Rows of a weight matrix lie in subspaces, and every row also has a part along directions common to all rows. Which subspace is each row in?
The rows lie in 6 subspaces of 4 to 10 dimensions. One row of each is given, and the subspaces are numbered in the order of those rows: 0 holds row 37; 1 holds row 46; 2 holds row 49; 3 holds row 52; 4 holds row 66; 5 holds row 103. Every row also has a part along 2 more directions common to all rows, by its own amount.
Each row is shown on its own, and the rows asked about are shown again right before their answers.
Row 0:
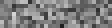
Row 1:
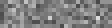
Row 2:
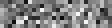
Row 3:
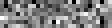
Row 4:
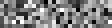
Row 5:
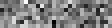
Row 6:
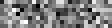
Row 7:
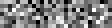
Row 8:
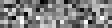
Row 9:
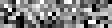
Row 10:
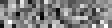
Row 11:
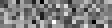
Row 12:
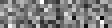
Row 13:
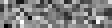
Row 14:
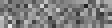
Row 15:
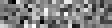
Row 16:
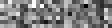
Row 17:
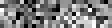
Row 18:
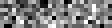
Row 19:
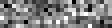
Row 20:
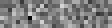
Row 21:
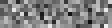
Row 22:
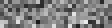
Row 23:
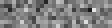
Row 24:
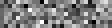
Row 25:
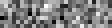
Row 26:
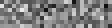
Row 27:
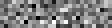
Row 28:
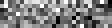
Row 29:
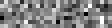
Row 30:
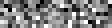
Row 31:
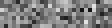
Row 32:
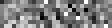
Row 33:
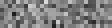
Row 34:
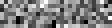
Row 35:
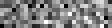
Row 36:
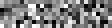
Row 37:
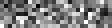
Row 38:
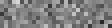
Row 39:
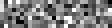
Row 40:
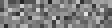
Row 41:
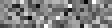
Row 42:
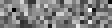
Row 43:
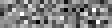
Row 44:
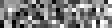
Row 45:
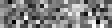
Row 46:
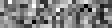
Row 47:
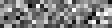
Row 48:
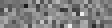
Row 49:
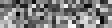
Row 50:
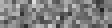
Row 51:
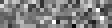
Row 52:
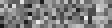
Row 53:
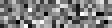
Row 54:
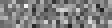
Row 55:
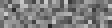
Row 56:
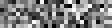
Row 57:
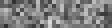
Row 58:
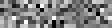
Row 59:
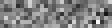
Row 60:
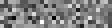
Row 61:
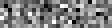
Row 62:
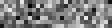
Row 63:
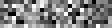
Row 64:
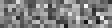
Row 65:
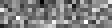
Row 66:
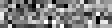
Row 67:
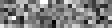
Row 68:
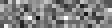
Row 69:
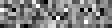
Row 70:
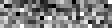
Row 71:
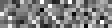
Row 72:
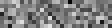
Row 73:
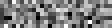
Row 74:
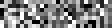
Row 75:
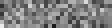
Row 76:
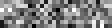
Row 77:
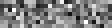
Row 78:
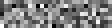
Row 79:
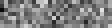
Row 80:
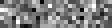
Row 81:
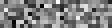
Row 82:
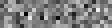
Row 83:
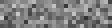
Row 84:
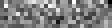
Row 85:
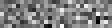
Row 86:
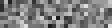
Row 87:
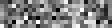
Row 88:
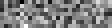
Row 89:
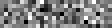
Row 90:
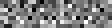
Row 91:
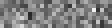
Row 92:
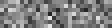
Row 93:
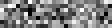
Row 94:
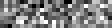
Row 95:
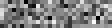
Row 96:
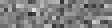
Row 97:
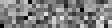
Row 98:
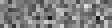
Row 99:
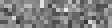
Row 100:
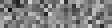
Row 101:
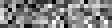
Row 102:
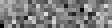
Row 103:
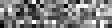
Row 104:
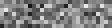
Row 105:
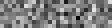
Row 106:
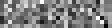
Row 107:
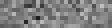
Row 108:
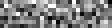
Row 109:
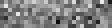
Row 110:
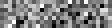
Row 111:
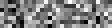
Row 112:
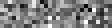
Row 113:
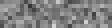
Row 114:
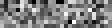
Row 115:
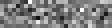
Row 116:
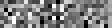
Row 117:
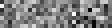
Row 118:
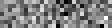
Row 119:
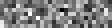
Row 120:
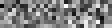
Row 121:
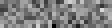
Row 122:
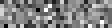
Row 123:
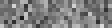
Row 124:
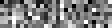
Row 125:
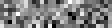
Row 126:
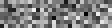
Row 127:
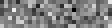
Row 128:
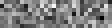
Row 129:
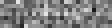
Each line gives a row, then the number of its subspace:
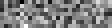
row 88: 1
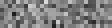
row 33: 3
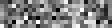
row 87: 0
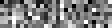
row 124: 3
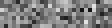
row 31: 1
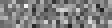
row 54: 3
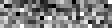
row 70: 2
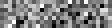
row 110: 0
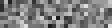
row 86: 1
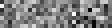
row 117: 2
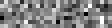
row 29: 2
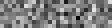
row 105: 3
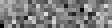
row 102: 0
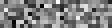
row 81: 3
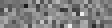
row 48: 3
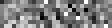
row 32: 5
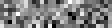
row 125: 5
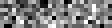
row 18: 5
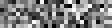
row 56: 5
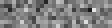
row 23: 1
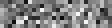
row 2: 0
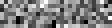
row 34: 3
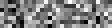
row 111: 4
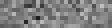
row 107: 3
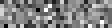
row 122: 4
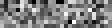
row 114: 5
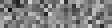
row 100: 4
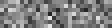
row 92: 4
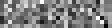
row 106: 4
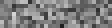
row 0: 5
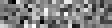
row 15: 3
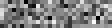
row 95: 4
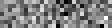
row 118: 1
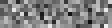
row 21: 5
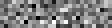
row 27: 3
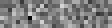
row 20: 3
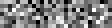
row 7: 0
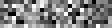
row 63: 5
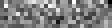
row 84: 2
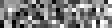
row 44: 5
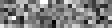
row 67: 0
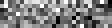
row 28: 2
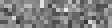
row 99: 3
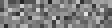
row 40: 1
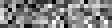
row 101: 4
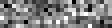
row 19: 2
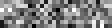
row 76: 4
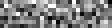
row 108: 2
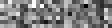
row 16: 1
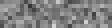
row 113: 5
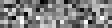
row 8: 0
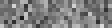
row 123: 0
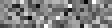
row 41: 5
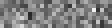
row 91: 5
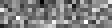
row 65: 3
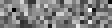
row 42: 5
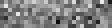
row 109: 2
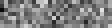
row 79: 1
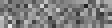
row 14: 4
